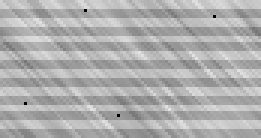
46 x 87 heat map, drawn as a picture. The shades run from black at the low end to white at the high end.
Lone odd cells: 4, each lower than its neighbours. Stripes: horizontal, repeating 8 times. Average level on the scale: 70%.
